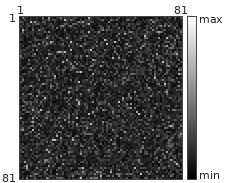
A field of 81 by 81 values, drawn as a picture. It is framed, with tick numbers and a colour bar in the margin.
Average level on the scale: 20%. Stripes: none. Slope: none. Odd rows or columns: none. Seam: none. Grain: fine. Histogram: skewed, a long tail of high values.
